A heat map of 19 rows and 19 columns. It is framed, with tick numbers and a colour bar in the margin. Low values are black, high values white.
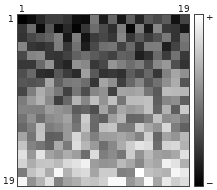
There are no regular stripes. Values rise toward the bottom. The top left is the ninth with the lowest average. No row or column stands out.
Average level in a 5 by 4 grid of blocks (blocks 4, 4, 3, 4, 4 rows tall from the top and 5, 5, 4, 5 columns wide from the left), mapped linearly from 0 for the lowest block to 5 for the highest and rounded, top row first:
0 0 1 1 / 1 1 1 2 / 3 2 3 3 / 3 3 4 4 / 5 4 4 5
